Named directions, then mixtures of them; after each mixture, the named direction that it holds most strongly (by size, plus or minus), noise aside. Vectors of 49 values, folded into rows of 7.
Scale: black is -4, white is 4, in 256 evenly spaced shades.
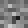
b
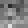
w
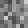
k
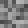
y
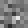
b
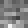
b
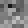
w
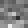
b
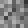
k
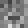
k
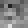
w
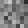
k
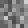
k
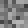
y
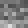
w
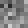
w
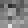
w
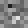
b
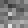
w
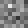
b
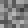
y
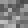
y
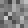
k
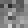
w
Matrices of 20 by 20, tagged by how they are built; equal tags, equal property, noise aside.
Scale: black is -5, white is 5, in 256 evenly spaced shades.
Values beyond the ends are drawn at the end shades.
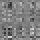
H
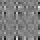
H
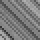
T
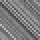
T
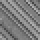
T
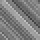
T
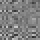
H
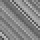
T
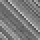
T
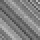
T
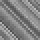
T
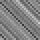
T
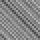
T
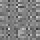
H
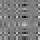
H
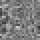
H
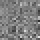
H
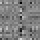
H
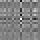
H
